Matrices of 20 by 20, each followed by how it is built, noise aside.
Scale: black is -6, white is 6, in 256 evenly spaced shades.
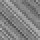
Toeplitz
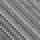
Toeplitz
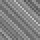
Toeplitz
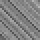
Toeplitz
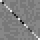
diagonal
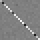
diagonal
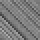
Toeplitz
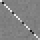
diagonal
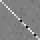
diagonal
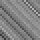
Toeplitz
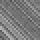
Toeplitz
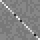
diagonal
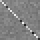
diagonal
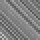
Toeplitz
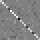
diagonal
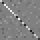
diagonal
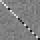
diagonal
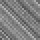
Toeplitz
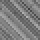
Toeplitz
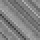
Toeplitz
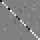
diagonal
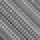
Toeplitz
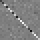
diagonal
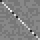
diagonal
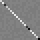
diagonal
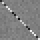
diagonal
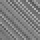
Toeplitz
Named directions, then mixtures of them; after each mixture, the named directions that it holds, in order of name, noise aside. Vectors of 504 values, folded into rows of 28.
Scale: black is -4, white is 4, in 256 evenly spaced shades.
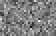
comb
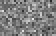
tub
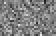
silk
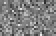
silk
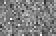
silk, tub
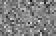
comb, silk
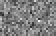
comb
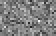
comb, silk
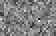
comb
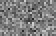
comb, tub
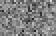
tub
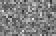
tub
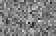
comb, tub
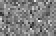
comb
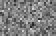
comb, tub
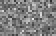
tub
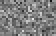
tub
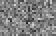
comb, tub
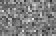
tub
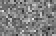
tub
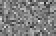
comb, silk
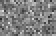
comb, tub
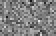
comb, silk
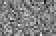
silk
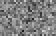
tub
